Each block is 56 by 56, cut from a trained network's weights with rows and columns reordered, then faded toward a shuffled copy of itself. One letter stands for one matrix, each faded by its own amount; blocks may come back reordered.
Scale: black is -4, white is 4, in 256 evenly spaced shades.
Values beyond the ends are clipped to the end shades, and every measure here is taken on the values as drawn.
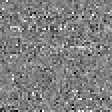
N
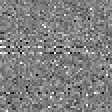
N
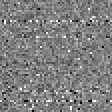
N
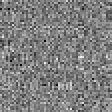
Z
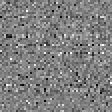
N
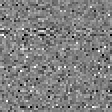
N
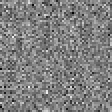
Z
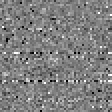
N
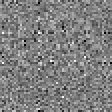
Z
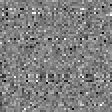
N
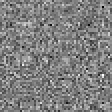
Z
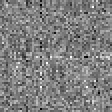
Z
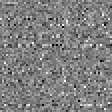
N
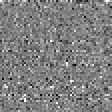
N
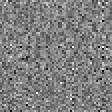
Z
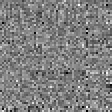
Z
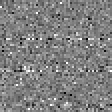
N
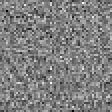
Z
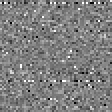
N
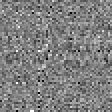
Z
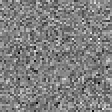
Z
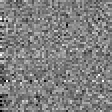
Z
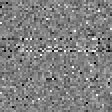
N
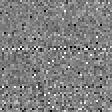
N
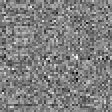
Z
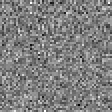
Z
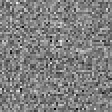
Z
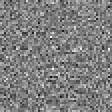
Z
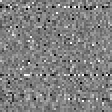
N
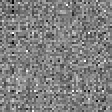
Z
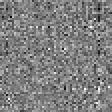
Z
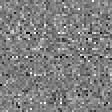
N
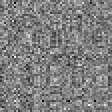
Z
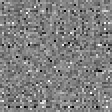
N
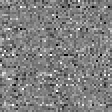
N
